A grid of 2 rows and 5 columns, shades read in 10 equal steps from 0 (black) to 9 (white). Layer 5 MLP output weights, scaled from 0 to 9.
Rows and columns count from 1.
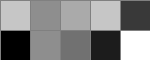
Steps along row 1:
down up up down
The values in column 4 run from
1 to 7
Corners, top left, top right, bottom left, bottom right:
7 2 0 9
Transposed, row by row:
7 0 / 5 5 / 6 4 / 7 1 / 2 9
